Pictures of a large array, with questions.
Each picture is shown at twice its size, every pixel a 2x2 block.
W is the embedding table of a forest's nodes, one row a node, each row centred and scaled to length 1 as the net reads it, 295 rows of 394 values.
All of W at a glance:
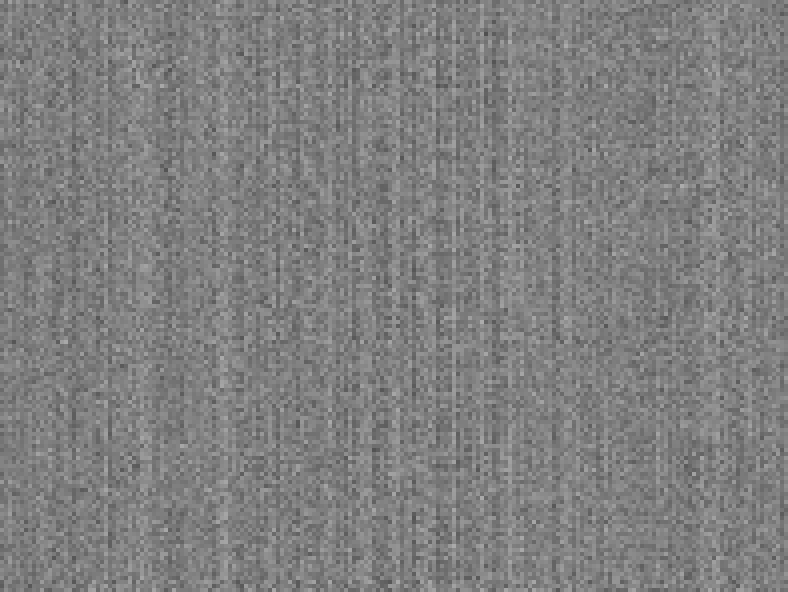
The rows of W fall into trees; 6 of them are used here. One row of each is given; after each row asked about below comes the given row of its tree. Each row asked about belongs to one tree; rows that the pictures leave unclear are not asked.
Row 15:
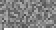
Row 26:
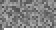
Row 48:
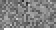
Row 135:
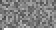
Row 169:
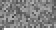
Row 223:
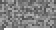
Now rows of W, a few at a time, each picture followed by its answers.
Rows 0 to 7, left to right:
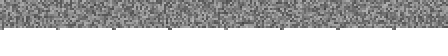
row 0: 15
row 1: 223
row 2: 169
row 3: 169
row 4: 135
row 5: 223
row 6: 169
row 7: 15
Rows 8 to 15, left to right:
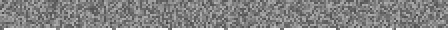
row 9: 223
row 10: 169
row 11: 15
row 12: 26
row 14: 26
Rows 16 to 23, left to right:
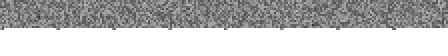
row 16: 15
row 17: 15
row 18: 26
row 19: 15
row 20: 135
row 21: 223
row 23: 169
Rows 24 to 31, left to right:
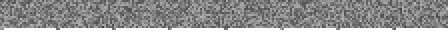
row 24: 26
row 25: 169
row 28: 223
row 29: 26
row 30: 15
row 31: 15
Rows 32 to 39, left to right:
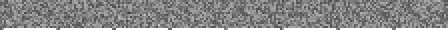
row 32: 223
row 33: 15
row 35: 169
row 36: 169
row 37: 169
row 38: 26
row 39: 169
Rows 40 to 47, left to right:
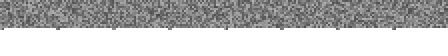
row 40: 15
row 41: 169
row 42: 223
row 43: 223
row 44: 15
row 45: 26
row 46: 135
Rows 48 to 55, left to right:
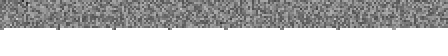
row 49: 15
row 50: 15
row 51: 135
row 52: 169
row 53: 15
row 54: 15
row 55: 223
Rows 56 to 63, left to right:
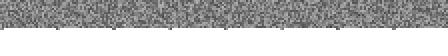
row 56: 15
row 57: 169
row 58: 169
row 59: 15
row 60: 135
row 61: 15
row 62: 169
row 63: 223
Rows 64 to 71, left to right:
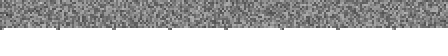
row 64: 223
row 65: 15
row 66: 15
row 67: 169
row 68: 26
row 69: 15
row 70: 26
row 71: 48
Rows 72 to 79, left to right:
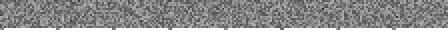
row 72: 135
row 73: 135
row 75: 26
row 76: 223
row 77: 26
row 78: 15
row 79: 223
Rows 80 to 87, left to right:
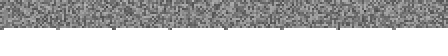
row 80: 169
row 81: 15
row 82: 169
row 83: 26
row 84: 169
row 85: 169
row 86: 15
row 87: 169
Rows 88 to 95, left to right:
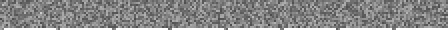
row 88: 26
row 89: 15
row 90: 223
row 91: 169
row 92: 26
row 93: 26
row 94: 169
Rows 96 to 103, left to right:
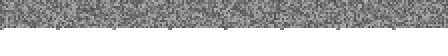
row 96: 135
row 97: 223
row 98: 26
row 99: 223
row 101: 169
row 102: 15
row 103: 169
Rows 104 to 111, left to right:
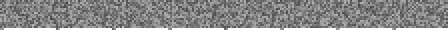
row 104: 169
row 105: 223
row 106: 135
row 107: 26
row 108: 223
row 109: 135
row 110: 223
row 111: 223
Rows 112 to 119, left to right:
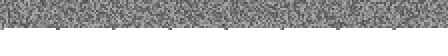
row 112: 15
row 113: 26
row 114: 223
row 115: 26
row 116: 26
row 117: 15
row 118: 169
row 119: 26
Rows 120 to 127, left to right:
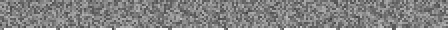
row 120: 26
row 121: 223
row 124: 26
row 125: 48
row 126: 223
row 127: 223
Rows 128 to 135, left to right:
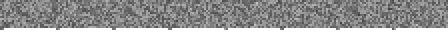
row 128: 169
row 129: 223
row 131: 26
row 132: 26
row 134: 169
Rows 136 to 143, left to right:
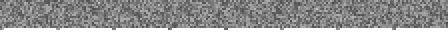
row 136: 169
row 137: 223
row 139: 169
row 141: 135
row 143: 223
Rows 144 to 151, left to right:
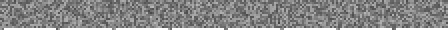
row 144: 26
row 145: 169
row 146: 223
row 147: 15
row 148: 169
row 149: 223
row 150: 223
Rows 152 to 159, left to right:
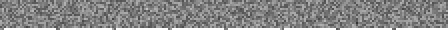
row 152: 223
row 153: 169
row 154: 48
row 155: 135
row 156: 26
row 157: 15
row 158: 169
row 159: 169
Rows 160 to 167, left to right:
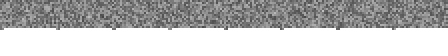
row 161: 15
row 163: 169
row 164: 15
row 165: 26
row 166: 169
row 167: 223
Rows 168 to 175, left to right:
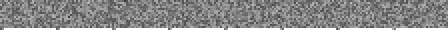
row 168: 169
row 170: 135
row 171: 135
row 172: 15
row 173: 26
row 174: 169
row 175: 26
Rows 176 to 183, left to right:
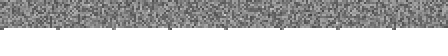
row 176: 169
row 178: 15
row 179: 26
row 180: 223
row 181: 135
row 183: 15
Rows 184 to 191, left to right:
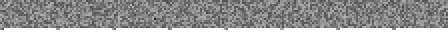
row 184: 169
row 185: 223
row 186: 48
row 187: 169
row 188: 26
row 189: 15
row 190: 26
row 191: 223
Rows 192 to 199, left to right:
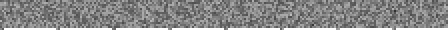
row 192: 26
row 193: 15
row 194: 169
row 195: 26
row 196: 169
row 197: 135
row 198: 135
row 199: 15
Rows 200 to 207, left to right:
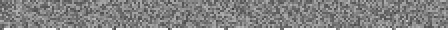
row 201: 26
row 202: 15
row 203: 135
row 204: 169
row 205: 26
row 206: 223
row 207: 135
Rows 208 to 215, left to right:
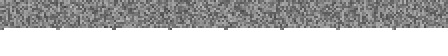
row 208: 15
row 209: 223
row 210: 169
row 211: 26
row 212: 169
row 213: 26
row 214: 15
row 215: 223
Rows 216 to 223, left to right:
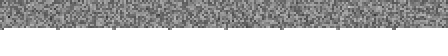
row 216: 26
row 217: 135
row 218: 223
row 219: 135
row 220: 15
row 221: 169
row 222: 48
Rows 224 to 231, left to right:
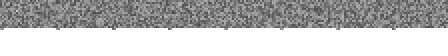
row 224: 223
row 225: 135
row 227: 135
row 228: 223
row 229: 223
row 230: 15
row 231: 135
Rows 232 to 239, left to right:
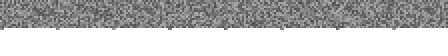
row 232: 223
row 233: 223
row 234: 223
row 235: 223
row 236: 135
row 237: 26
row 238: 169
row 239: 223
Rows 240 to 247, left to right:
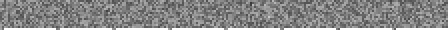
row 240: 15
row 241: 223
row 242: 135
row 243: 223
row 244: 48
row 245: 26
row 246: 169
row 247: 26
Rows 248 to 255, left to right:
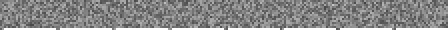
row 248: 135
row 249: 169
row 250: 223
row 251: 135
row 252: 15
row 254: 169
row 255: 15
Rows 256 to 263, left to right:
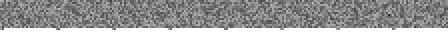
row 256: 15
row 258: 26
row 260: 169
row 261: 169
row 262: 26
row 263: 223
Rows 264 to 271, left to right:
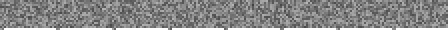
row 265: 223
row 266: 26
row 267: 15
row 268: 169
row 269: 223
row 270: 223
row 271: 15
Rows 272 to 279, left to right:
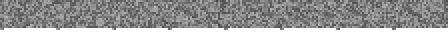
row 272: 26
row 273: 135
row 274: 48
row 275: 169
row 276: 223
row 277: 26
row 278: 169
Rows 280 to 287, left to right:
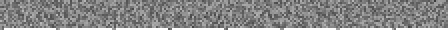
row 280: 15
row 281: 223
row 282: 15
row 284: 15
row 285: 223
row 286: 223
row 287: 26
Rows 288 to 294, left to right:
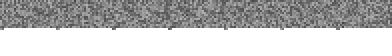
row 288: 223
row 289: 223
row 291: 169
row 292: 26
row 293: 26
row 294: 169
